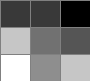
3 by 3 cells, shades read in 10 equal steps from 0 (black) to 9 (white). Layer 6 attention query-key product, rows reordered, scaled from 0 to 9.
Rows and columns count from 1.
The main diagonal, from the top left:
2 4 7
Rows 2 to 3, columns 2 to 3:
4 3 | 5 7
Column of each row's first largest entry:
1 1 1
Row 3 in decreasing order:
9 7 5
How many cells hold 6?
0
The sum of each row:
4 14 21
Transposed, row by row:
2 7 9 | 2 4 5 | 0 3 7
